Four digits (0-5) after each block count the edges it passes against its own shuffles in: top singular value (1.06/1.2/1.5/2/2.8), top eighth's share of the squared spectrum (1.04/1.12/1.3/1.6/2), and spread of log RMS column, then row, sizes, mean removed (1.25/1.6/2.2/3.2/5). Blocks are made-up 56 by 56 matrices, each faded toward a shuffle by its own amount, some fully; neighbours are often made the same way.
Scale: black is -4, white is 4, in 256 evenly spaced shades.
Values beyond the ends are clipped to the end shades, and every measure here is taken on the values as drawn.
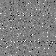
3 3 1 1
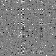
4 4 1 1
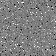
0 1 0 0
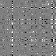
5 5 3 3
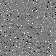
0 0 0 0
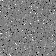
0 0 0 0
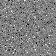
0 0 0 0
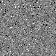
0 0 0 0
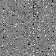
1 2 2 0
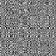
4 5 3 3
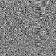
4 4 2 2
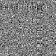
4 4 2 2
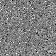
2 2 0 0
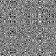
4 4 2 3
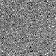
3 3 1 1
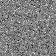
2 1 0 0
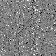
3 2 1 0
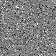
1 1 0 0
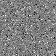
2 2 0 0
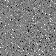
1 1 0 0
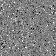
3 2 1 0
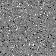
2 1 0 0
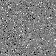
1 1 0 0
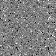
3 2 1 0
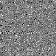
3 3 1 1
